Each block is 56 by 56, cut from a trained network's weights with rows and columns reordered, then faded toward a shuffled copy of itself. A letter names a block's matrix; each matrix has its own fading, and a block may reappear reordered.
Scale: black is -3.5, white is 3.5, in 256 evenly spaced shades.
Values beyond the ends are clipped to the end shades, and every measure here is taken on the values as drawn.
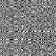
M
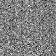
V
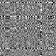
M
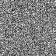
V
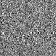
V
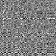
M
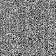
V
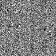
V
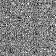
V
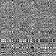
M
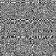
M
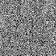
V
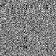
M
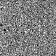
V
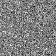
V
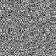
M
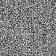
V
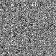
V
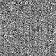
V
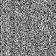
V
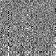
M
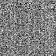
V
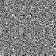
M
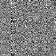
M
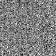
V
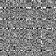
M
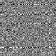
M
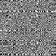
M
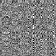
M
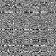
M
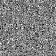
V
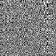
M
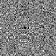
M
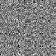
M
